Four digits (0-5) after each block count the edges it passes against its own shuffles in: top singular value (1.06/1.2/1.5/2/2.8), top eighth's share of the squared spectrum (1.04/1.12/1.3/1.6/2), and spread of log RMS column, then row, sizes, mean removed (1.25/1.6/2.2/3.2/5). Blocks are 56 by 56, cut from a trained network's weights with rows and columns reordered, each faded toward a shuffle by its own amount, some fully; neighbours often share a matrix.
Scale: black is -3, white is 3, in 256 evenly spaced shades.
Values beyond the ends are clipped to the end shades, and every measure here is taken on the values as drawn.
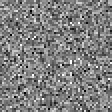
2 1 0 0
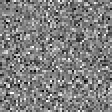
3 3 1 1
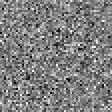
0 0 0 0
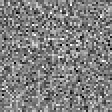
3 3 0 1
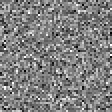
3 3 1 0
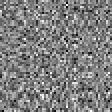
4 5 3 2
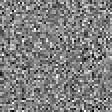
3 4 2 1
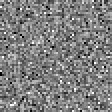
0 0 0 0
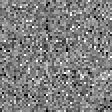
2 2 1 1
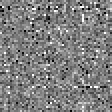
2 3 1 1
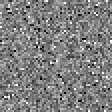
1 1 0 0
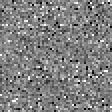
2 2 0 1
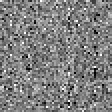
2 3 1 1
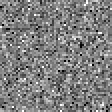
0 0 0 0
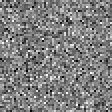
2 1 0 0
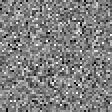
2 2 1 1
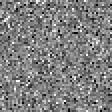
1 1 0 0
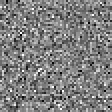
2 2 1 0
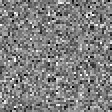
3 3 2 1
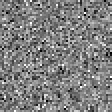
2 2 0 0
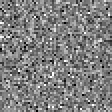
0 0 0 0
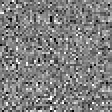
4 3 2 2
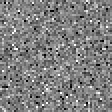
0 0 0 0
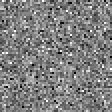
1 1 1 1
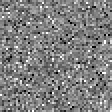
2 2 0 0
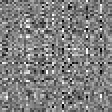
4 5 3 3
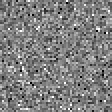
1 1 0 0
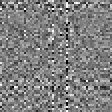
4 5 2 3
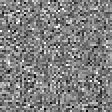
3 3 1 1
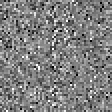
3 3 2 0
